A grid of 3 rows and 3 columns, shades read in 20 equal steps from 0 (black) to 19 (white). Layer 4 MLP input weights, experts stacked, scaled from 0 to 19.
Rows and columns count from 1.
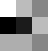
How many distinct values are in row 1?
3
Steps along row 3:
same down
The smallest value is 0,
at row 2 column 1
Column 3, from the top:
10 14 10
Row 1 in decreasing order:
19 14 10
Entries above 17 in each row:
1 0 0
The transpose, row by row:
19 0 13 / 14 2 13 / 10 14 10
